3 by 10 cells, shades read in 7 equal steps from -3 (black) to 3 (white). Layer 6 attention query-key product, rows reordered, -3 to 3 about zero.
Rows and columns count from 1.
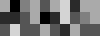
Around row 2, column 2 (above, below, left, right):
-3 2 -2 -1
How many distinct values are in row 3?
4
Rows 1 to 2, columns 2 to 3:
-3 0 / -2 -1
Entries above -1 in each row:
7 4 3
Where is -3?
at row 1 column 2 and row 2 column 5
